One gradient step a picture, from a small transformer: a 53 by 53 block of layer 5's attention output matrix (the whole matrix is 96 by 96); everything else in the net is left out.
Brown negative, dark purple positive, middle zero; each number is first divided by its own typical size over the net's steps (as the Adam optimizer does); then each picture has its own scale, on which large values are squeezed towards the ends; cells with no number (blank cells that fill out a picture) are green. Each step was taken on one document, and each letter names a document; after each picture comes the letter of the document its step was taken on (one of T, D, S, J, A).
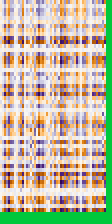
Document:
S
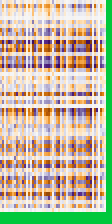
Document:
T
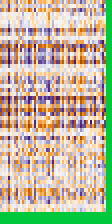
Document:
T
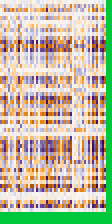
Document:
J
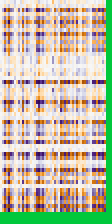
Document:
S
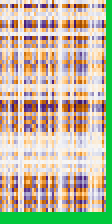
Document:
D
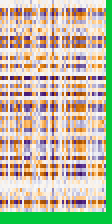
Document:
D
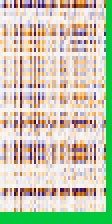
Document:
J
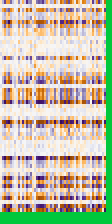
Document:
S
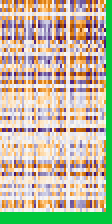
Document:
T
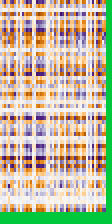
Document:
S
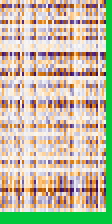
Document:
T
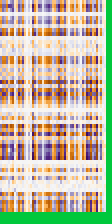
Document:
T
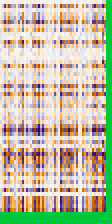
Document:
S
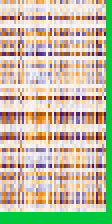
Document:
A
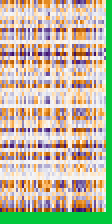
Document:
T
